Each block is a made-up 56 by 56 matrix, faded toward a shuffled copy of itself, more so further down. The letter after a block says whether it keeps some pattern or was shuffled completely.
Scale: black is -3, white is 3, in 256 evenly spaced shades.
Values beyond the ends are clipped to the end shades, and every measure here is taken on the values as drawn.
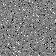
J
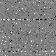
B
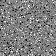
J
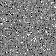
J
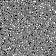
J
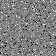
J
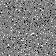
J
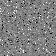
J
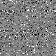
B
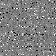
B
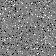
J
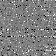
B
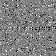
B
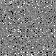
B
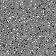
J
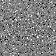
B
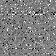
B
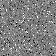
J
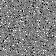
J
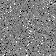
J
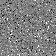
J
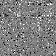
B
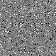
B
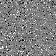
B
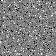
J
